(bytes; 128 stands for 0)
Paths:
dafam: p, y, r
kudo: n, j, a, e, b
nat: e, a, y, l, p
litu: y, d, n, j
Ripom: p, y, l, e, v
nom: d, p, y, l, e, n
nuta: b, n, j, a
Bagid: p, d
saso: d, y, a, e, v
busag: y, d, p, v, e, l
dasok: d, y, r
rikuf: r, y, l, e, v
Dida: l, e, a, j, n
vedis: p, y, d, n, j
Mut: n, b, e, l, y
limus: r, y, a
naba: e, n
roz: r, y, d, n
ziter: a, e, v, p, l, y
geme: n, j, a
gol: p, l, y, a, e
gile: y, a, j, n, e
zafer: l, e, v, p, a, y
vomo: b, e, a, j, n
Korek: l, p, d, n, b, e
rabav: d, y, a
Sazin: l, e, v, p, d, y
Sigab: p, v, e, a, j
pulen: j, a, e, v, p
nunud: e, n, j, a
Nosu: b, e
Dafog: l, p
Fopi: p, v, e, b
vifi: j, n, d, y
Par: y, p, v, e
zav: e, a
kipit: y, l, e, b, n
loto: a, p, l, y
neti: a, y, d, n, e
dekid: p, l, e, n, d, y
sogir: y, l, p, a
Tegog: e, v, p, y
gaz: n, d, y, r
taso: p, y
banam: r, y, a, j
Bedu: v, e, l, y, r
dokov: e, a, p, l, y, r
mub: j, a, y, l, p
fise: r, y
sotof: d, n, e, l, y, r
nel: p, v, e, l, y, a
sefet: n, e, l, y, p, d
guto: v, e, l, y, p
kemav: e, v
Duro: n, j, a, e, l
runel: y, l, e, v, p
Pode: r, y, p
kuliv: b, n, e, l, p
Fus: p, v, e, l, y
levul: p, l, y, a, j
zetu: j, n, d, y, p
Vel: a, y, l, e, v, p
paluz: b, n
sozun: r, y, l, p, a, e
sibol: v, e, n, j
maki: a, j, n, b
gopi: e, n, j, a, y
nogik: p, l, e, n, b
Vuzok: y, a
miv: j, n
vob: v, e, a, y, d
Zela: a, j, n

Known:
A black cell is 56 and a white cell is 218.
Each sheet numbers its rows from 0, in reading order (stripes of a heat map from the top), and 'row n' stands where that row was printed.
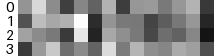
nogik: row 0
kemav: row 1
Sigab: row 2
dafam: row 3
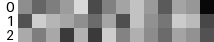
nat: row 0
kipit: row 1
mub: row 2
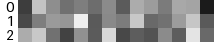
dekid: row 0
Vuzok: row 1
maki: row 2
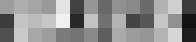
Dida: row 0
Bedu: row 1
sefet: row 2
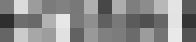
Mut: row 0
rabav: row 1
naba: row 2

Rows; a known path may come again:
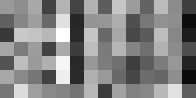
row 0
levul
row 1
Tegog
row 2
Bedu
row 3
mub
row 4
kemav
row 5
Sigab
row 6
Mut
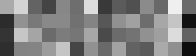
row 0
nuta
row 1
nom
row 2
litu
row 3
busag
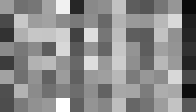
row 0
ziter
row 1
sefet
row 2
rikuf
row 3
loto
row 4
sozun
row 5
gile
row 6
dekid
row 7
Vuzok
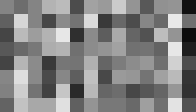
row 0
dokov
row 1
paluz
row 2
Sazin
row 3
neti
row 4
vedis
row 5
nogik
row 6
Fopi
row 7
naba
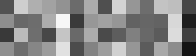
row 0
kipit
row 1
zav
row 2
Bagid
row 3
nat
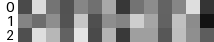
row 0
Korek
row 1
gol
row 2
Dafog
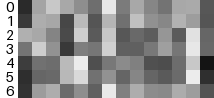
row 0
Pode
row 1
taso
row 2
Zela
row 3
zetu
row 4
saso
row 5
rabav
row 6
dafam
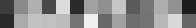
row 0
Par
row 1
fise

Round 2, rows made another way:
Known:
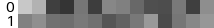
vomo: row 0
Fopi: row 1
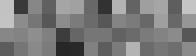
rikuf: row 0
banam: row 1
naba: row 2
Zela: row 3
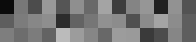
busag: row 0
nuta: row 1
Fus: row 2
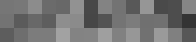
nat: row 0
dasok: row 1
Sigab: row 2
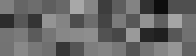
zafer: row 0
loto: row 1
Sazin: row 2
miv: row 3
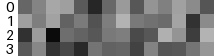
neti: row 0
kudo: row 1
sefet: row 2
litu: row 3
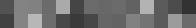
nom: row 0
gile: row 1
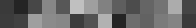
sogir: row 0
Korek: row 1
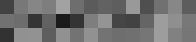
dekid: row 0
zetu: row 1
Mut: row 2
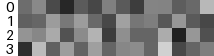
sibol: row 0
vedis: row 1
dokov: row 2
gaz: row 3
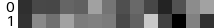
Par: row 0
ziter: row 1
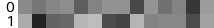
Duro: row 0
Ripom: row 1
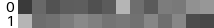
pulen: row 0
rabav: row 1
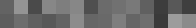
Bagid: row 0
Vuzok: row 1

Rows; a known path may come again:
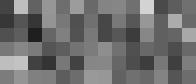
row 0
gaz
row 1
loto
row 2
guto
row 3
Nosu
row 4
vomo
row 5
geme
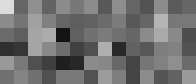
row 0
limus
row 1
roz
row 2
nunud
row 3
Korek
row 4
vifi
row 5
mub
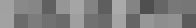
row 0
nel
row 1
Pode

